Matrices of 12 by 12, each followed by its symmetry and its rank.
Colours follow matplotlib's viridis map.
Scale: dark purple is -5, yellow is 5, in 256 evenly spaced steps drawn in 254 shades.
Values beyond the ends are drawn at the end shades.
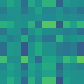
antisymmetric, rank two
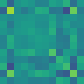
symmetric, rank two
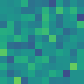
antisymmetric, full rank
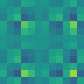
symmetric, rank one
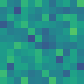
neither, full rank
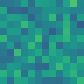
neither, full rank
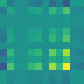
symmetric, rank one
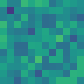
symmetric, full rank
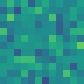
antisymmetric, full rank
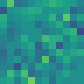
antisymmetric, full rank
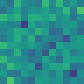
symmetric, full rank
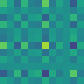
symmetric, rank one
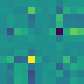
antisymmetric, rank two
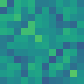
symmetric, full rank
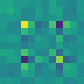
symmetric, rank two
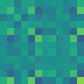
symmetric, rank two
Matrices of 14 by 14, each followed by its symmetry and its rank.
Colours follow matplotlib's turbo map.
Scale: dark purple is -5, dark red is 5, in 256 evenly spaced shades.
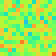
neither, full rank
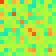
symmetric, rank three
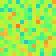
neither, full rank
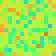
neither, full rank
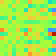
neither, rank three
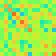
symmetric, rank three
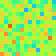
antisymmetric, full rank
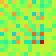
symmetric, rank three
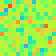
antisymmetric, full rank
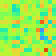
neither, rank three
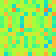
neither, rank three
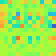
neither, rank three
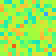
antisymmetric, full rank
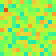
neither, full rank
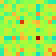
symmetric, rank three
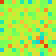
symmetric, rank three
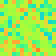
antisymmetric, full rank
